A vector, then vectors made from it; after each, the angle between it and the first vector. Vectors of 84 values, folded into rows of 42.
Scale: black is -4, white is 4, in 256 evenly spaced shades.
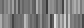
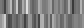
orthogonal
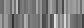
nearly parallel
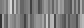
partly opposed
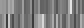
orthogonal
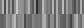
partly opposed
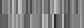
partly opposed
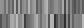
nearly opposite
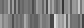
nearly parallel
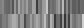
nearly opposite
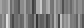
partly aligned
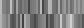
partly aligned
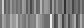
partly opposed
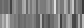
orthogonal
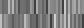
nearly parallel
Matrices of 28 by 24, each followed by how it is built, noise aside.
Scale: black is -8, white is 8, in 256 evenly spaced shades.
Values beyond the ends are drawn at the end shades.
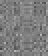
low rank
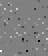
sparse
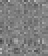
low rank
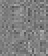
low rank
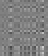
low rank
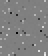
sparse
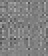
low rank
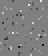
sparse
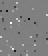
sparse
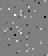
sparse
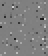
sparse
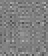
low rank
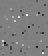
sparse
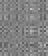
low rank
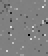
sparse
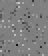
sparse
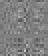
low rank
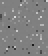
sparse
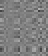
low rank
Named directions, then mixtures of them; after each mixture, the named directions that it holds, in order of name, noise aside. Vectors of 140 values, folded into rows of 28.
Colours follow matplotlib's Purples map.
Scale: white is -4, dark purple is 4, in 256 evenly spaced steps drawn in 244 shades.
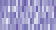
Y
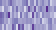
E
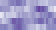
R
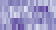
E, R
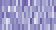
E, Y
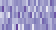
E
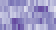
E, R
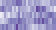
E, R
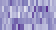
E, R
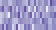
E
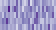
Y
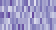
E, Y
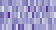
E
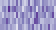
Y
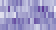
R, Y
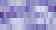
R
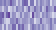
E, Y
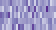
E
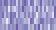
Y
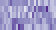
E, R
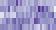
R, Y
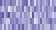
E, Y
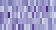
E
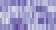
R, Y
